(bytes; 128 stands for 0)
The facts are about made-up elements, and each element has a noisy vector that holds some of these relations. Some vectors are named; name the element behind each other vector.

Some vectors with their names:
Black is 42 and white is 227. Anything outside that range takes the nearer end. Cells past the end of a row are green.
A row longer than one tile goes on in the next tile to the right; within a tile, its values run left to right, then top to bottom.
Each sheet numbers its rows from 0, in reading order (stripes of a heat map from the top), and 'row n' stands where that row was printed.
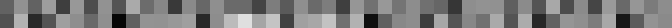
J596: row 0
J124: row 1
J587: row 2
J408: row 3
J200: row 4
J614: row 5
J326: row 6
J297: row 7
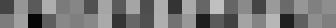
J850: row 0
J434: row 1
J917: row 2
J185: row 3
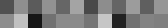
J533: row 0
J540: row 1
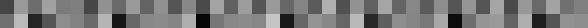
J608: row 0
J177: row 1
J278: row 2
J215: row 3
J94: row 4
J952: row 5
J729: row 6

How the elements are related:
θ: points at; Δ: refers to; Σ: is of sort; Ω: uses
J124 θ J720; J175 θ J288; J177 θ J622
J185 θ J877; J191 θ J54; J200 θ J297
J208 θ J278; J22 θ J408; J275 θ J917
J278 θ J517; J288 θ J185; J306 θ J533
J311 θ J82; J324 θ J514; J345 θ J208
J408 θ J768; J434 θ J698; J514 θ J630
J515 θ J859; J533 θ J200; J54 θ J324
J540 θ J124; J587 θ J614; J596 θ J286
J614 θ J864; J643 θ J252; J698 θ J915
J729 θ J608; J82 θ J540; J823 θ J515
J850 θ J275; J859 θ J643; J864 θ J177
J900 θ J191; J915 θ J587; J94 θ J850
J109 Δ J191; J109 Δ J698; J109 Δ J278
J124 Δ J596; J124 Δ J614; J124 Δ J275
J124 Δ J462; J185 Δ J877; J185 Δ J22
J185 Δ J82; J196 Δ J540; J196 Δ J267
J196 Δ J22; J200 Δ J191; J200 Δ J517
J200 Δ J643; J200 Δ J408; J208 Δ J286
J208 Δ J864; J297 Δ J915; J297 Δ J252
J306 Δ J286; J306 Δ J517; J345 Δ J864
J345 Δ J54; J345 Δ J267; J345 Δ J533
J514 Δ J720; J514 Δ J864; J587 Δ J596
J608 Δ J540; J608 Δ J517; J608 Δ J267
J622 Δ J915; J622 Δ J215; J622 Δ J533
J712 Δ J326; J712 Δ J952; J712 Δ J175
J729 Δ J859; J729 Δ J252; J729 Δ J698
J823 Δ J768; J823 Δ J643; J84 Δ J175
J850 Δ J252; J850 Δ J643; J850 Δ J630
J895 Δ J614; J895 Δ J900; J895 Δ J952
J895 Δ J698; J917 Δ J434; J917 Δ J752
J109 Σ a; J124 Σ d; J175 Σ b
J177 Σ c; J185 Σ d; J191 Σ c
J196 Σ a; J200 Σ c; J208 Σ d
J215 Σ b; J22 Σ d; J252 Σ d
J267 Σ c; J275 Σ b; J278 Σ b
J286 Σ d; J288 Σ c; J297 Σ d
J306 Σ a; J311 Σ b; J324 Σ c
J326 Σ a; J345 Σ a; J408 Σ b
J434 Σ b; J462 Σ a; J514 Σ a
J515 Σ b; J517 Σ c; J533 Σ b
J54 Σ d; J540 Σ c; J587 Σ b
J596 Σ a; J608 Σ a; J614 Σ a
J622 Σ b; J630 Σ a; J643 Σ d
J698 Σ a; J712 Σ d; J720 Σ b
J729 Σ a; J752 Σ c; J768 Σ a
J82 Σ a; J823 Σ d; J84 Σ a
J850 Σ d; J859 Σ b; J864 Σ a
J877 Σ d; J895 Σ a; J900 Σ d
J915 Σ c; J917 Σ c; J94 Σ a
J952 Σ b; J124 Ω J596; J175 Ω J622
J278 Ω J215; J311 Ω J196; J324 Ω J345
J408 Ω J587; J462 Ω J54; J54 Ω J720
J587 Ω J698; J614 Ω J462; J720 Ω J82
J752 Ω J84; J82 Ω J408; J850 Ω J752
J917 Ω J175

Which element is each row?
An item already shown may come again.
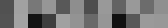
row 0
J84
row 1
J712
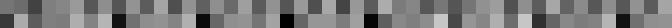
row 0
J462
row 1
J859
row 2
J515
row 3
J175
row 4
J850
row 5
J720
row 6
J864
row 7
J859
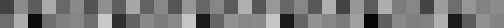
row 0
J324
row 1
J864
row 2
J215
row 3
J215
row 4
J850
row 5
J208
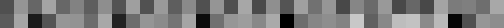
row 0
J895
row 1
J900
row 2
J275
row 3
J311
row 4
J698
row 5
J622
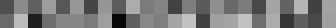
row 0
J191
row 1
J850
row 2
J408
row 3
J752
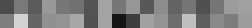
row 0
J82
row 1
J84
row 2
J54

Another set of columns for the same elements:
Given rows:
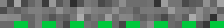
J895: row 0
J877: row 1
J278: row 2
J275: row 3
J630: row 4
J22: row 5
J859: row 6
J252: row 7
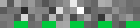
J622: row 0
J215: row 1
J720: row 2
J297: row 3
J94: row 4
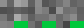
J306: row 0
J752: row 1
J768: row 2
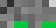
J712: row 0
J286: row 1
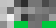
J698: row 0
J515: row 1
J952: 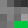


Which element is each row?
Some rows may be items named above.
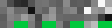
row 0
J175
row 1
J917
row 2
J191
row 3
J54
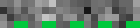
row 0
J200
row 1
J864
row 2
J326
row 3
J917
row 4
J850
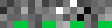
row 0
J124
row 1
J324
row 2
J462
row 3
J917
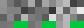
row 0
J215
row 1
J622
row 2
J408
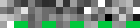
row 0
J587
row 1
J175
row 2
J84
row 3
J462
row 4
J82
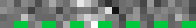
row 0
J533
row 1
J185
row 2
J208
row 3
J587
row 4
J917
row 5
J324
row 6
J596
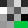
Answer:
J614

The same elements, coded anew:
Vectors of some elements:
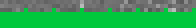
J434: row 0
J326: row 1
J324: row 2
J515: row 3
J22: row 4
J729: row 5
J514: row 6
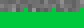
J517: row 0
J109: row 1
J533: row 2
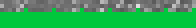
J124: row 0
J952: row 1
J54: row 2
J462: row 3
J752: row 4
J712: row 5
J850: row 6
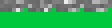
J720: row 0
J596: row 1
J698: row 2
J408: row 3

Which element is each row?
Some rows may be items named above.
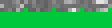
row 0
J124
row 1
J533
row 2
J82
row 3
J587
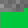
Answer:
J286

